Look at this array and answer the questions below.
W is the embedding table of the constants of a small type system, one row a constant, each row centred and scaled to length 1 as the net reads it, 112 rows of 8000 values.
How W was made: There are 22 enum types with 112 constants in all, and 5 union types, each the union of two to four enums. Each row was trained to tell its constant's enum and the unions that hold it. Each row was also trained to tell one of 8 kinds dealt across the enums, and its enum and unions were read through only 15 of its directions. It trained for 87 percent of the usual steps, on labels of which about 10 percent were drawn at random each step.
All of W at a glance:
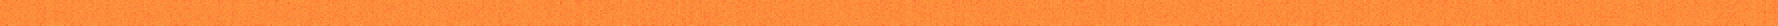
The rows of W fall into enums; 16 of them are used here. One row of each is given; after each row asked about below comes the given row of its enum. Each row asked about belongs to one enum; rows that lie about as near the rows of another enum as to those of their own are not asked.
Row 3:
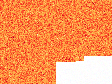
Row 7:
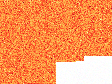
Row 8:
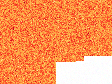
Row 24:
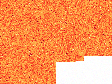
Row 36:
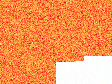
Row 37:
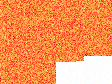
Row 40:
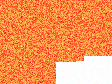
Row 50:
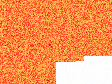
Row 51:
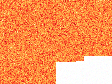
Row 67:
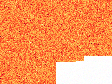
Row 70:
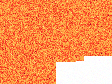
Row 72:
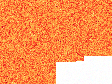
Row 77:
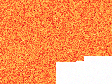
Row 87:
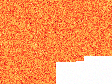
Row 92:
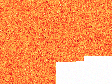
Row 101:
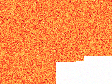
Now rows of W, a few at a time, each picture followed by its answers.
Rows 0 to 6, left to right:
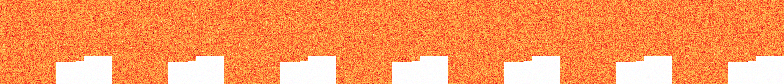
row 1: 67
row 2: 101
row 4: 67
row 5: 37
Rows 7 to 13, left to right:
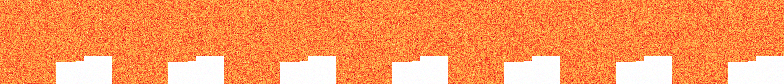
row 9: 3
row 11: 8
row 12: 7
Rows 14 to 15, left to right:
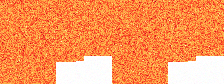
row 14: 40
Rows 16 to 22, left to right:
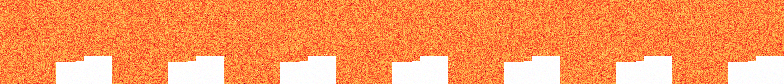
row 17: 37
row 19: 8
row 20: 8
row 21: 70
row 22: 101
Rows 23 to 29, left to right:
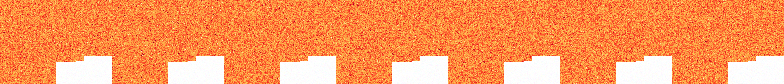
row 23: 3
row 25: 8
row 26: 77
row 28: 40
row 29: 37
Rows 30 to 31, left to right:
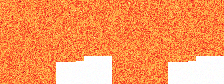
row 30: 67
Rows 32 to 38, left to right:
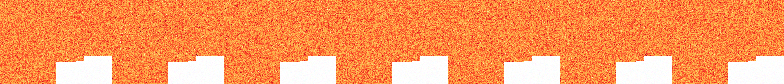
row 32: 87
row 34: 87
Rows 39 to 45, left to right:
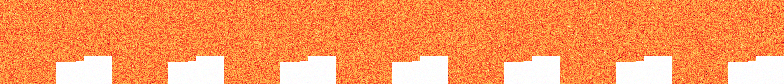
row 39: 101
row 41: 70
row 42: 101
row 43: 8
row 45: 50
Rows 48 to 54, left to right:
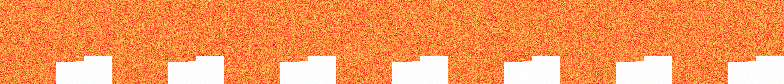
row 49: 36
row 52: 77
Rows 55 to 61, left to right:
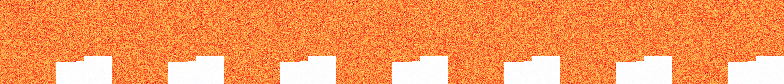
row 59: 67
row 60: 37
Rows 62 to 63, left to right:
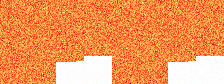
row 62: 50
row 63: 50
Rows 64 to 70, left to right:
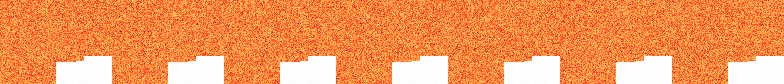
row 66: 8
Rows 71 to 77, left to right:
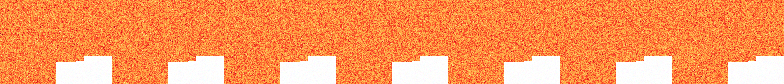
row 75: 101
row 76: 37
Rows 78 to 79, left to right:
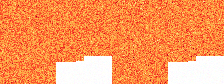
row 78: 101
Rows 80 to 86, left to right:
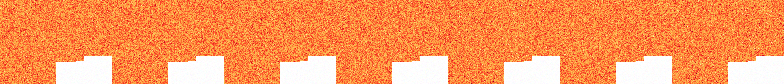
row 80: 50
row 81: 50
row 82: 36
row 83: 67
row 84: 36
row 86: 70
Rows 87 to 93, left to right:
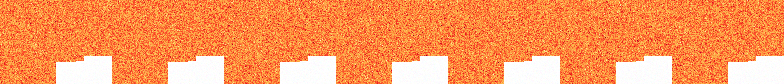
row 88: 40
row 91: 37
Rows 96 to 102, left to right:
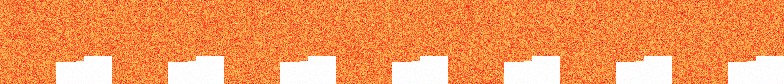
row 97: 3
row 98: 70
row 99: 3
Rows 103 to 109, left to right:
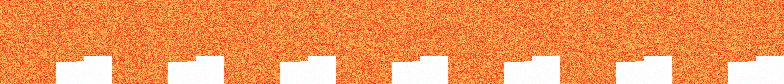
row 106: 24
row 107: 87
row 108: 67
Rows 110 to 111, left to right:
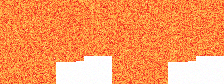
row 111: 70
